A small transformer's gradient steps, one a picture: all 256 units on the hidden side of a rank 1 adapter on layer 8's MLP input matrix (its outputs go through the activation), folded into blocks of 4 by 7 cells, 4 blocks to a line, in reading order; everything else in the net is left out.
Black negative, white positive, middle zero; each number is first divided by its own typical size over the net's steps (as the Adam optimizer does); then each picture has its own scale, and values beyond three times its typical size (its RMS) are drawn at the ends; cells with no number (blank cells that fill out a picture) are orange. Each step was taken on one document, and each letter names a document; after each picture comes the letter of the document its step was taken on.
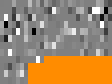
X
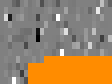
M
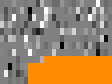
X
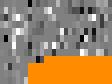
X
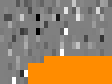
M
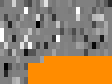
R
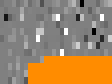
M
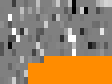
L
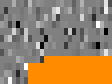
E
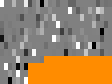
R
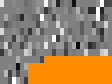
R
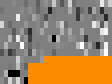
R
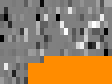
E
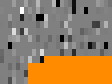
L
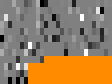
R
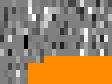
X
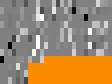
L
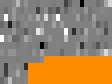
E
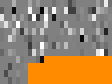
X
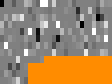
R
